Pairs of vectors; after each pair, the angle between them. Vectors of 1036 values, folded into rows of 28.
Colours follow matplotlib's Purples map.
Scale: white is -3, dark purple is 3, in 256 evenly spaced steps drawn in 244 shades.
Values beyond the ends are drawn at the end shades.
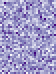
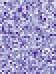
nearly parallel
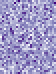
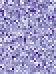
orthogonal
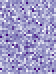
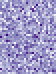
nearly parallel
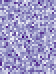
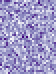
nearly parallel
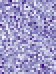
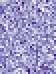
partly aligned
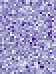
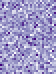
partly aligned
